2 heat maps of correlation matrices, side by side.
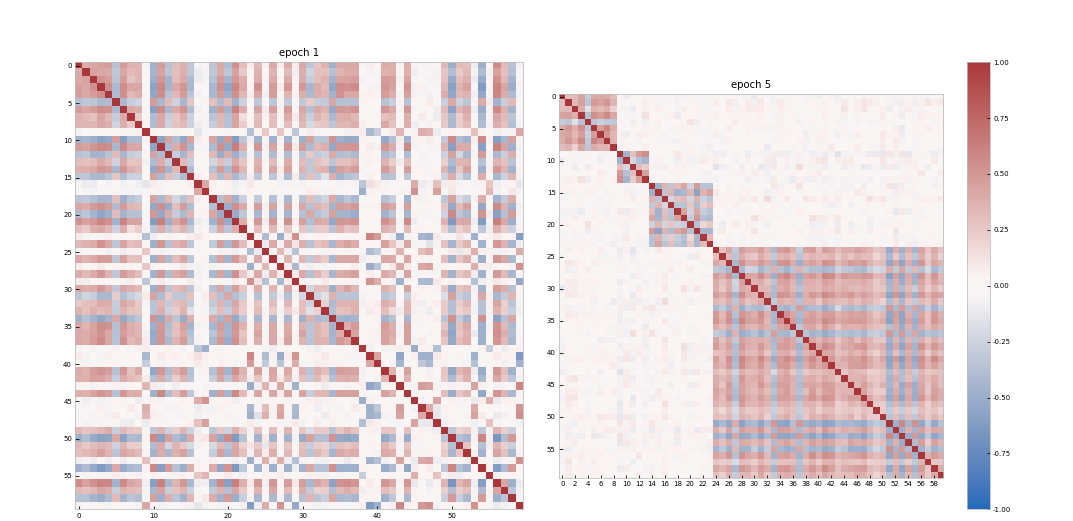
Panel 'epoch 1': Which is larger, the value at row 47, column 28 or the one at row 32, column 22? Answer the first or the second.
the second
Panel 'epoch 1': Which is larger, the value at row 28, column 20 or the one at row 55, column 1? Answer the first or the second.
the second
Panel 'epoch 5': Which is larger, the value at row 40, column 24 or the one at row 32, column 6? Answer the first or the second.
the first
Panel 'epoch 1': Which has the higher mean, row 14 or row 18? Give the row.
14
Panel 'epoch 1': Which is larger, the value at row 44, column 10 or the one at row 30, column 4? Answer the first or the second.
the second
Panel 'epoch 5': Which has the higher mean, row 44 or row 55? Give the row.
44
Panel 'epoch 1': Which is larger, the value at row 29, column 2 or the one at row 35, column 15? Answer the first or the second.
the first
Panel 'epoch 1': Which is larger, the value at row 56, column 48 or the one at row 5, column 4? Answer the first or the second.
the first
